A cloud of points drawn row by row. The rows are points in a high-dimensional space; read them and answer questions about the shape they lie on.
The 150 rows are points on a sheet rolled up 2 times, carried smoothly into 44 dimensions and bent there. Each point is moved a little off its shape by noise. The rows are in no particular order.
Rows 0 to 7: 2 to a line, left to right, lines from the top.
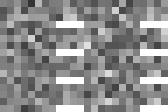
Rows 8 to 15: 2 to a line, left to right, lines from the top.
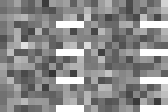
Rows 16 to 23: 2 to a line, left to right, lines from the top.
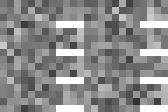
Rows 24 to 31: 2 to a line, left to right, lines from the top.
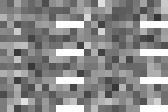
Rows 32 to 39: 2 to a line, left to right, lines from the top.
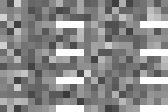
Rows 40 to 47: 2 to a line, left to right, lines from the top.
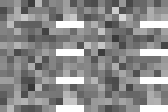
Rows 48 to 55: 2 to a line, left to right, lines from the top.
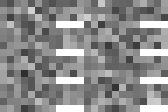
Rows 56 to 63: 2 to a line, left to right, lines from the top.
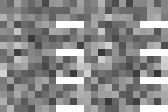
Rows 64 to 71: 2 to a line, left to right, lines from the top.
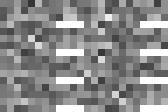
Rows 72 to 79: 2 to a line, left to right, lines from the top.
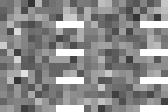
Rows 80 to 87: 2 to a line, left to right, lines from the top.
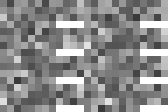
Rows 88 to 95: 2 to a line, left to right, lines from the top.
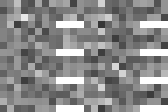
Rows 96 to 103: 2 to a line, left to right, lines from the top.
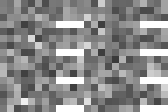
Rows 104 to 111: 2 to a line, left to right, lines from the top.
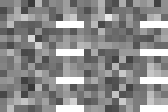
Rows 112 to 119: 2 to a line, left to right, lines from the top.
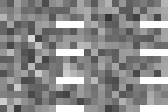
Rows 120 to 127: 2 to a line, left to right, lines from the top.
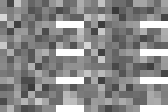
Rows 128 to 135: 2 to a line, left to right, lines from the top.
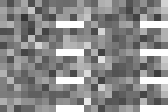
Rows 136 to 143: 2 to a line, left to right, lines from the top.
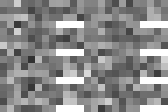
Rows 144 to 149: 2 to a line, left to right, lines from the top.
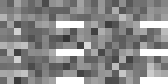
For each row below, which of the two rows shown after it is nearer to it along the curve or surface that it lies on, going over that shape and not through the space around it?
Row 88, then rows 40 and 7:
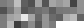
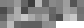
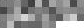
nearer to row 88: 7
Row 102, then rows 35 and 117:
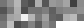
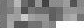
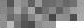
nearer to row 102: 117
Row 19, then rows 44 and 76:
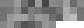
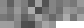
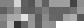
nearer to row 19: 44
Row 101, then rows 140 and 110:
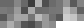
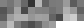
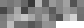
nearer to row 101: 140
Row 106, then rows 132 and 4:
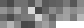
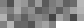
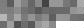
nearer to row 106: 132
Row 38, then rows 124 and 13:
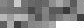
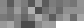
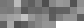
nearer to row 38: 124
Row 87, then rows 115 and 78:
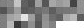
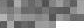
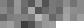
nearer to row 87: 78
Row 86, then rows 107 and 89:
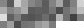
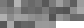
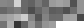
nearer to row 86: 89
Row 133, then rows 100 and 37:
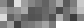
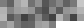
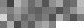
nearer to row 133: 100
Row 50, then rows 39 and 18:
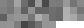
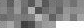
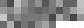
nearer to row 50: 39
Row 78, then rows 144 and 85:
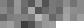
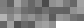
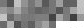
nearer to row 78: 85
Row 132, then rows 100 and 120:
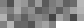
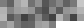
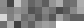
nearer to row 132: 120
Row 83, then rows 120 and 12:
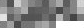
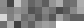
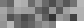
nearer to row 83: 12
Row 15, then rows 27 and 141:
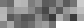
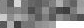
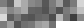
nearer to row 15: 141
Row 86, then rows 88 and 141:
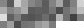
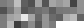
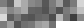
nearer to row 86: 141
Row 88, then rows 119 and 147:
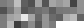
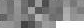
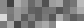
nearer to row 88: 147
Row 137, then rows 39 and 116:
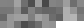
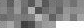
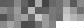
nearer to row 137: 39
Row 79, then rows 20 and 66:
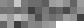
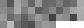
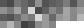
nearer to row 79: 20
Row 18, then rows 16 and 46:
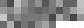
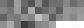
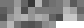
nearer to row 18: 16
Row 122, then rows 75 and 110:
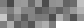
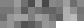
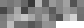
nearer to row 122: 75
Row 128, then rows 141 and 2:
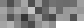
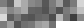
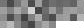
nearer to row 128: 2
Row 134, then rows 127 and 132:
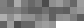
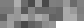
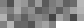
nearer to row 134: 127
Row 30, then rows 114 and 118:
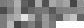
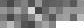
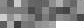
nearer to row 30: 118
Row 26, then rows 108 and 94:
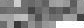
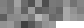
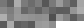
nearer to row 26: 108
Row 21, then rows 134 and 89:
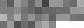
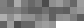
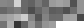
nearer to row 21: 134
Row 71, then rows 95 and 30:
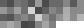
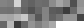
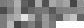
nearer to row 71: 30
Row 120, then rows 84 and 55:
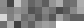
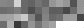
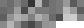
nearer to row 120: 84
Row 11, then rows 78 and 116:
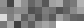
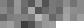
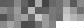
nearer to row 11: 78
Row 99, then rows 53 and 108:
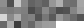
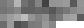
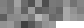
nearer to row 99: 108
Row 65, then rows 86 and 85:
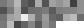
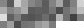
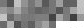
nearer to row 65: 85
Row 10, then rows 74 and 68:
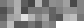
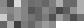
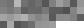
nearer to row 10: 74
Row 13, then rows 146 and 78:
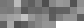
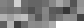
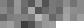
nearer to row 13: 78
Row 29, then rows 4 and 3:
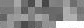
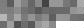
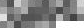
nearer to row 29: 4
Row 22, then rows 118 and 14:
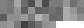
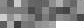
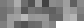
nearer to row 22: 14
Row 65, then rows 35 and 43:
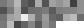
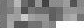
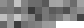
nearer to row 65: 43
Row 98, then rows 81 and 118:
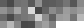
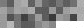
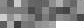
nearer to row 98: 81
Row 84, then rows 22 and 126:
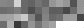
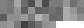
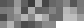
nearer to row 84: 126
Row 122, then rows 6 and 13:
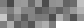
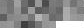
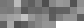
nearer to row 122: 6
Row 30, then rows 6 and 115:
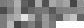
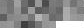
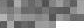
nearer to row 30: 6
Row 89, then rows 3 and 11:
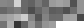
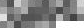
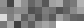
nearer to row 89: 11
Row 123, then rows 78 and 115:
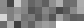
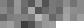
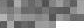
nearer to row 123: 78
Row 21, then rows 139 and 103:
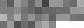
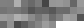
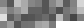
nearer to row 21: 139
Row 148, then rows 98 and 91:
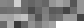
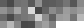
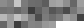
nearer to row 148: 91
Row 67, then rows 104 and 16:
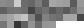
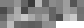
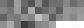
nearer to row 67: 104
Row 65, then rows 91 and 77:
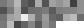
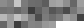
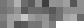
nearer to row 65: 91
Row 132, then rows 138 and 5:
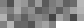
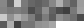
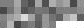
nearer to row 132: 138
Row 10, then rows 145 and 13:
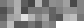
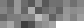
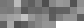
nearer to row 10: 145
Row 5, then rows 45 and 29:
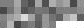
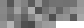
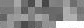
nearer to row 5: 45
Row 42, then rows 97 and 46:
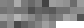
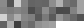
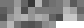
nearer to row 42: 97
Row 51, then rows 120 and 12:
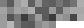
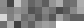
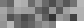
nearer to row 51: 12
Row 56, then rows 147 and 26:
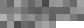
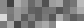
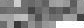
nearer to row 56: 147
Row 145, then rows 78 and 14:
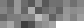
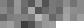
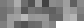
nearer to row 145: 78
